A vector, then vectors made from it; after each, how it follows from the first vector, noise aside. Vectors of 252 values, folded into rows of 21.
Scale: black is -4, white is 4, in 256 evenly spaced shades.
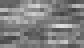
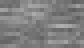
shrunk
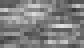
copied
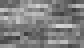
copied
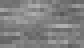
shrunk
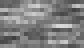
copied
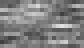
copied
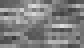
copied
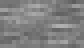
shrunk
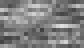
copied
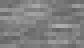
shrunk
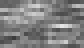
copied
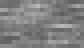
shrunk
